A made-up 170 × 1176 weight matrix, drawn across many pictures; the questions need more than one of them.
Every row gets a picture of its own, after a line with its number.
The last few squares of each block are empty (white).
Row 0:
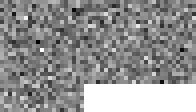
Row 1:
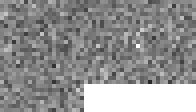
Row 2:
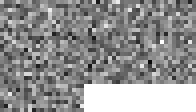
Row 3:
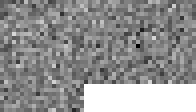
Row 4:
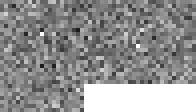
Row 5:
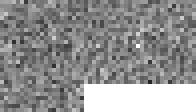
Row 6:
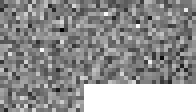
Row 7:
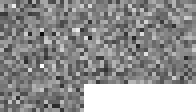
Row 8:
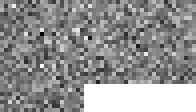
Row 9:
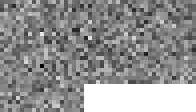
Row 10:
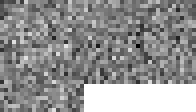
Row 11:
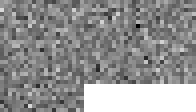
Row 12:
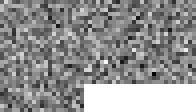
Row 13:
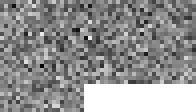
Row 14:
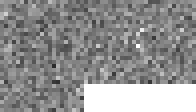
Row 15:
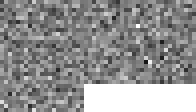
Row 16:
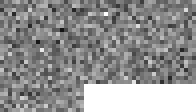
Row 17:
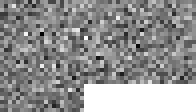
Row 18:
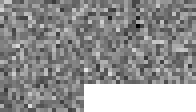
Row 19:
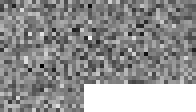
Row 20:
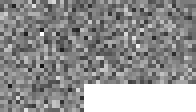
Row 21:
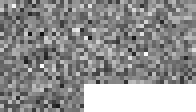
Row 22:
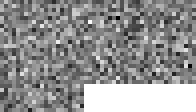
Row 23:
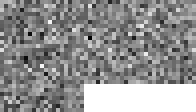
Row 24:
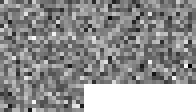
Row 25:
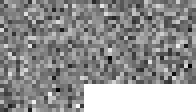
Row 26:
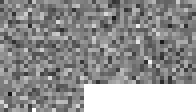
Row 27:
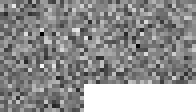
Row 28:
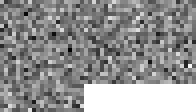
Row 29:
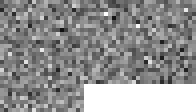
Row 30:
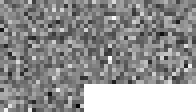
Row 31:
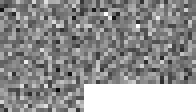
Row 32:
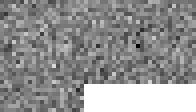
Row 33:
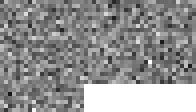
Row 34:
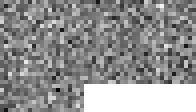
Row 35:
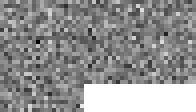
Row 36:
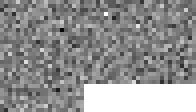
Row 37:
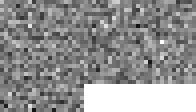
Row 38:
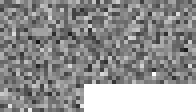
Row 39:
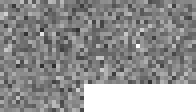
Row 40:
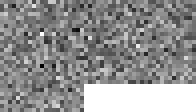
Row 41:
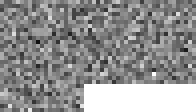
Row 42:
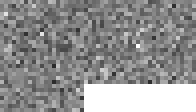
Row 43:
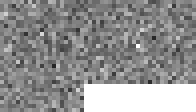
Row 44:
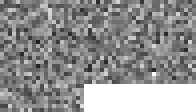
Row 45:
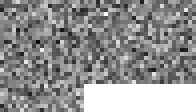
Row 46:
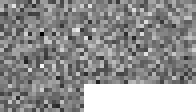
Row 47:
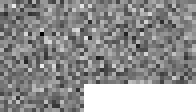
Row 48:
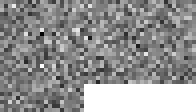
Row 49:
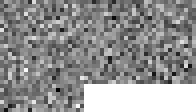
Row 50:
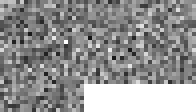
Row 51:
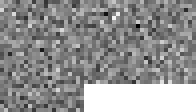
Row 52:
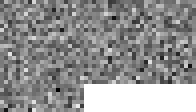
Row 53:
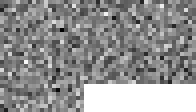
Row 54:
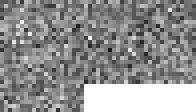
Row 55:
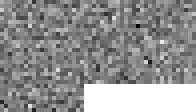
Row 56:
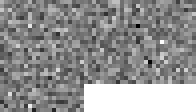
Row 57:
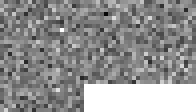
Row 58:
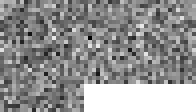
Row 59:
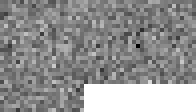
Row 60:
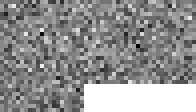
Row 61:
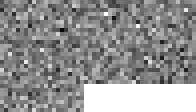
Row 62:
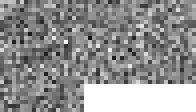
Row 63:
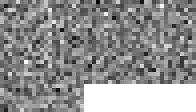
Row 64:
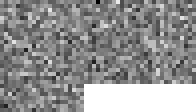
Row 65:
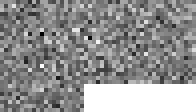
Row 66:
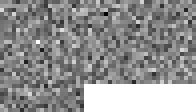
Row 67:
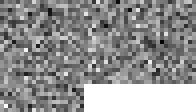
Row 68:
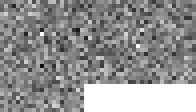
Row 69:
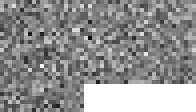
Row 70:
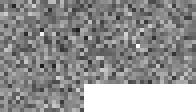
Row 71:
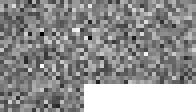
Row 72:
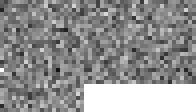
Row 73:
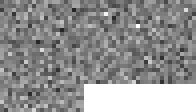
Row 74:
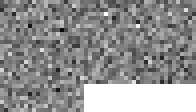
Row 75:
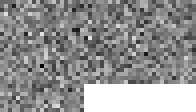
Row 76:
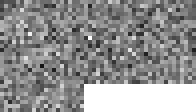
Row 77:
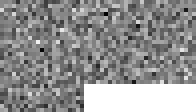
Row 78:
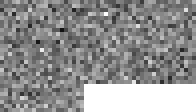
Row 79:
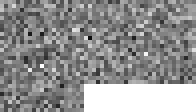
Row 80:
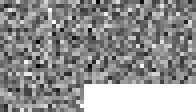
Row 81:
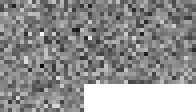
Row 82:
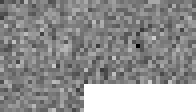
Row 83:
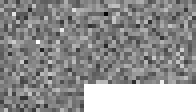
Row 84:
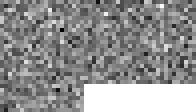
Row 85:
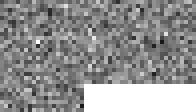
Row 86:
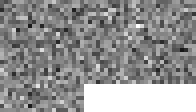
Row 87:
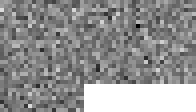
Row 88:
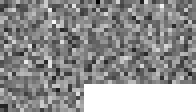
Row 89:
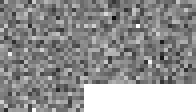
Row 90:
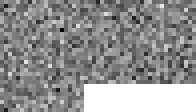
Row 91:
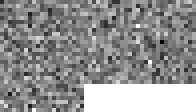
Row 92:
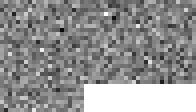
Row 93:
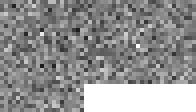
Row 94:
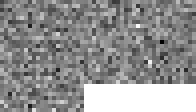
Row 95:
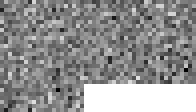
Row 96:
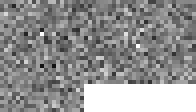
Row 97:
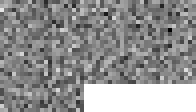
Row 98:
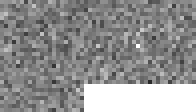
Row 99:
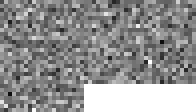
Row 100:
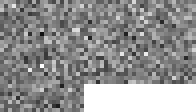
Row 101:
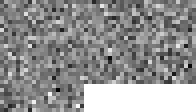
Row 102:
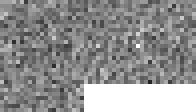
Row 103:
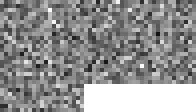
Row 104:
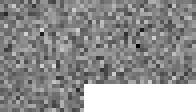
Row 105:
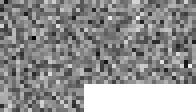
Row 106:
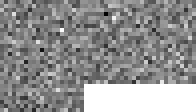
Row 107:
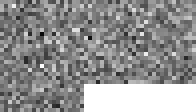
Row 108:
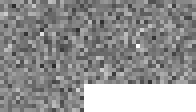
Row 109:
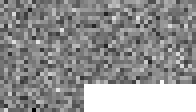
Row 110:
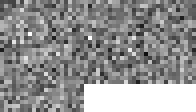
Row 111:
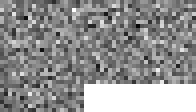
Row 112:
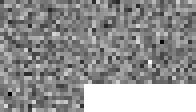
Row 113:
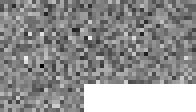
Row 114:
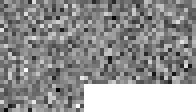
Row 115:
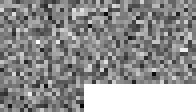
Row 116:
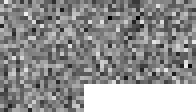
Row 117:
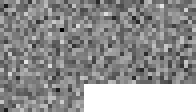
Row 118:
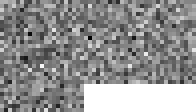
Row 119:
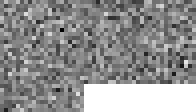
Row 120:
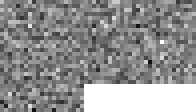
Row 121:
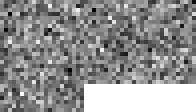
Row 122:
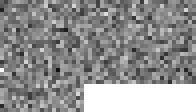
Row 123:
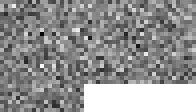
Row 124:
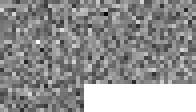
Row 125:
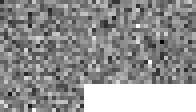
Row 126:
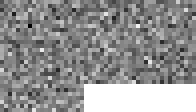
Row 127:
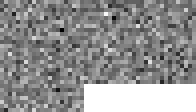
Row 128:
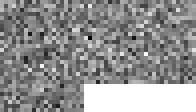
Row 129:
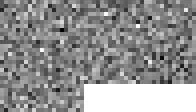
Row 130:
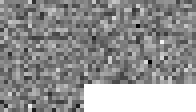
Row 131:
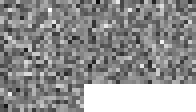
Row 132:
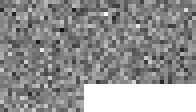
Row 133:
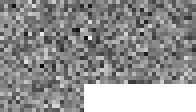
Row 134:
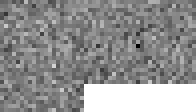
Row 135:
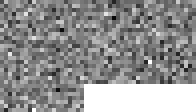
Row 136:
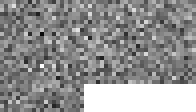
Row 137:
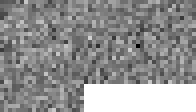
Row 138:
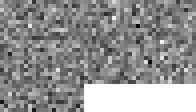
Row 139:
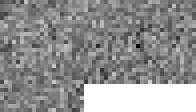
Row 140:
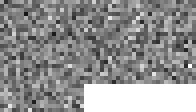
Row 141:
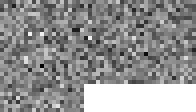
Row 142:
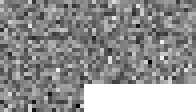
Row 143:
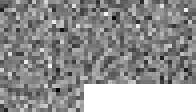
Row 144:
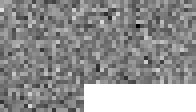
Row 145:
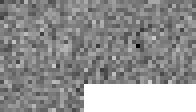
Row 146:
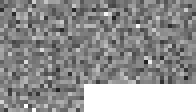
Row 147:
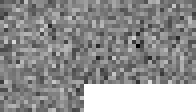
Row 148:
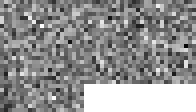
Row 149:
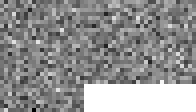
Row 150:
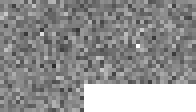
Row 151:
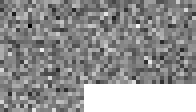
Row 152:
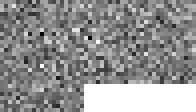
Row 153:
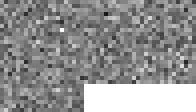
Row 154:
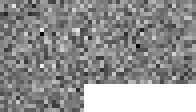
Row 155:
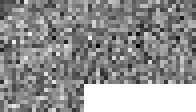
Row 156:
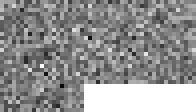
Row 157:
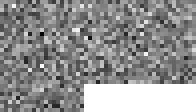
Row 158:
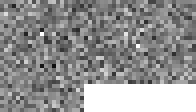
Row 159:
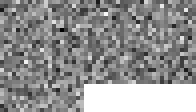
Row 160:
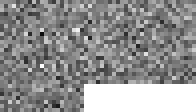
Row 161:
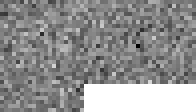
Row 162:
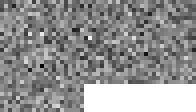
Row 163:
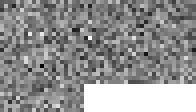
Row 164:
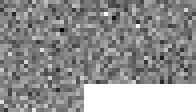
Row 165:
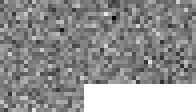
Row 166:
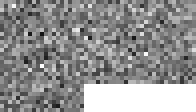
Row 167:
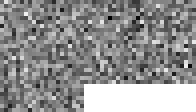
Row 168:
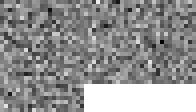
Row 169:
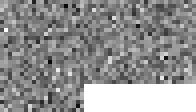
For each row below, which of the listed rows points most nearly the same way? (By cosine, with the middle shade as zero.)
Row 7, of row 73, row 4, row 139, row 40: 139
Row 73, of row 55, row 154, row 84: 84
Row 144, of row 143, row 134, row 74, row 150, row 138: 138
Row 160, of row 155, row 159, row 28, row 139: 139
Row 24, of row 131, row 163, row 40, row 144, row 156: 144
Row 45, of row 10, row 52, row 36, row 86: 36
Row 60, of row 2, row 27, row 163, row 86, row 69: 27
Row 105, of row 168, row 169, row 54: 54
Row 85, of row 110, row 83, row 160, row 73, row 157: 83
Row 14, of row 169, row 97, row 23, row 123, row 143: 23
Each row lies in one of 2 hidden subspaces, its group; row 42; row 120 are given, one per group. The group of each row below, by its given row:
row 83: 120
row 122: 120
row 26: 120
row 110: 42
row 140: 120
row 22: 120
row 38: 120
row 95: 120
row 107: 42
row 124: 120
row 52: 120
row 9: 42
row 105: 120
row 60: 42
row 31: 120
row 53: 120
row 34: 120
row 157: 42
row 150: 42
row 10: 42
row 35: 120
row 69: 42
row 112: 120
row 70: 42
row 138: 120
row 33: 120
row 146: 120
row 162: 42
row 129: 120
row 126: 120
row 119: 120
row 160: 42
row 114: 120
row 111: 120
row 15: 120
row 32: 42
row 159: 120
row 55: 120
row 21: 42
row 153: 120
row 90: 120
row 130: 120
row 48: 42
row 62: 42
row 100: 42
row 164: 120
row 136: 42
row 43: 42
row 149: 120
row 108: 42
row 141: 42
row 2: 120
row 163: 42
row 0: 120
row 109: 120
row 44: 120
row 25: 120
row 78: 120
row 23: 42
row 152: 42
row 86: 120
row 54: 42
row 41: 120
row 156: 42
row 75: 42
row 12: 120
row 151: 120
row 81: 42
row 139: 42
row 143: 120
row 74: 120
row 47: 42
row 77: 120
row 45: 120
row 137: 42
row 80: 120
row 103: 120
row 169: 120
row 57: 120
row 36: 120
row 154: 42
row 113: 42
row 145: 42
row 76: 42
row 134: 42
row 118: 42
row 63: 120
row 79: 42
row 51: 120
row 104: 42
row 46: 42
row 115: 120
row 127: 120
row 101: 120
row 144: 120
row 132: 120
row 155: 42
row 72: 120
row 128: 42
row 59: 42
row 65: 42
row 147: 42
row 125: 120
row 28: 120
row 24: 120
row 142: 120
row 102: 42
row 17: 42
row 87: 120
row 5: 42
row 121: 120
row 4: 42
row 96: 42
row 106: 120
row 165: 120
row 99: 120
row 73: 120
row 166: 42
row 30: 120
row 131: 120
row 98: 42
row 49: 120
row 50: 42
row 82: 42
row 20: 42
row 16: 120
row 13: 42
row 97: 120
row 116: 120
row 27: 42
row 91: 120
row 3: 42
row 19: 42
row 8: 42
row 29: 120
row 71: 42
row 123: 42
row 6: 120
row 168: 120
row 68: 42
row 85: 120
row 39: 42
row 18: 120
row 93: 42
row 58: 42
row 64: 120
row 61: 120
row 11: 120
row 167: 120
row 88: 120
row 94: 120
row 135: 120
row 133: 42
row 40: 42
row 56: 120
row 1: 42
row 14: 42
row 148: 120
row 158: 42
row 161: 42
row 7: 42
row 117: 120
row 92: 120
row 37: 120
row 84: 120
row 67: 120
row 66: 120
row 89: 120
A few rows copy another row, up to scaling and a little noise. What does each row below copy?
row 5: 102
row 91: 125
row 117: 90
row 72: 122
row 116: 167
